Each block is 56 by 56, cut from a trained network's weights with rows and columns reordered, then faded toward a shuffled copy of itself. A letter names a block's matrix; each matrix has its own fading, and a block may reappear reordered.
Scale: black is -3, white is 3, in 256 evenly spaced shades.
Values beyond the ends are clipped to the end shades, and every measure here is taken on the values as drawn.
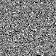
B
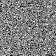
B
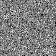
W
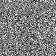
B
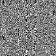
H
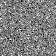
W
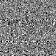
B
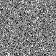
W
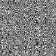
H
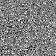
B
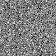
W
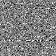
B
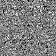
B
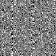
H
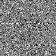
B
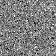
W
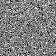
W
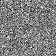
W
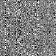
H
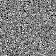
W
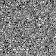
B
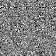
B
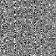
H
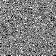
B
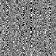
H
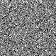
W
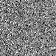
W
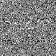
B
